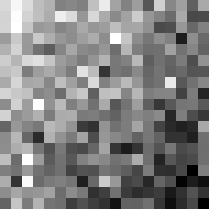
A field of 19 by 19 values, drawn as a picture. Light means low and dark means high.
The ninth with the lowest average is the top left. The field climbs toward the bottom right. No regular stripes run through it. The bottom right is the ninth with the highest average.
